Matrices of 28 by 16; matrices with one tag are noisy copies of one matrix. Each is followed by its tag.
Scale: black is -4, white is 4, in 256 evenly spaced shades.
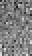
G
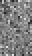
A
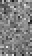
A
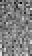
G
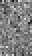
A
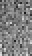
G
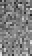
G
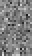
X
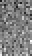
G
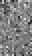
A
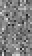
X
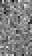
A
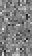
X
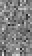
X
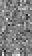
X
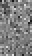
A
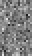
X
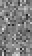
X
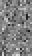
X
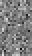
X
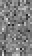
X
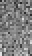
G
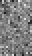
A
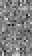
X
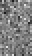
A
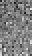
G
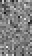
A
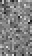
A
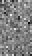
A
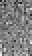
G
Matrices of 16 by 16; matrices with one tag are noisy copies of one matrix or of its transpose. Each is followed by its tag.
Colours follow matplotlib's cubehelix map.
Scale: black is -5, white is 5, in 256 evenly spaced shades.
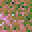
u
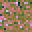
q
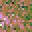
u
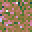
q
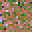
q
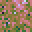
u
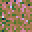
q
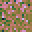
q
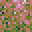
u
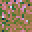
q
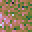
u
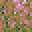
u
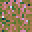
q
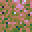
u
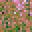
u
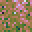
u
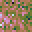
u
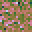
q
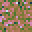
q
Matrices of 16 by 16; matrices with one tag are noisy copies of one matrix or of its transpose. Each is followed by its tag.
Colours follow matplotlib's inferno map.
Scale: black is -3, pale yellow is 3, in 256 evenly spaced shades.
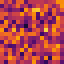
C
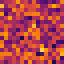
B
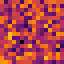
C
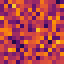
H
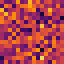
H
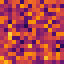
C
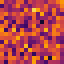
C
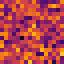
B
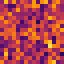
B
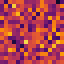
H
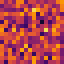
C
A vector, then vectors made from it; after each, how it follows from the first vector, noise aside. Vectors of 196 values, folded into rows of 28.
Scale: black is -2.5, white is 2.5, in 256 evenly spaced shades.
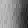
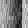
wrapped around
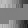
partly zeroed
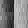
wrapped around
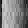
wrapped around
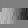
partly zeroed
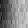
reversed
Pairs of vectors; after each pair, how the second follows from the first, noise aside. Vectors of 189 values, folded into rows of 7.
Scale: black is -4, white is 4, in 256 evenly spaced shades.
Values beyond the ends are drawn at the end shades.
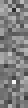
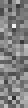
reversed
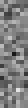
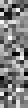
scaled up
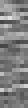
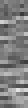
reversed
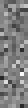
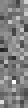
shuffled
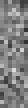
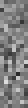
shuffled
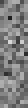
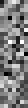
scaled up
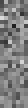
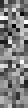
scaled up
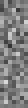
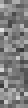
shuffled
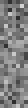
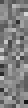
shuffled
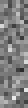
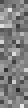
shuffled
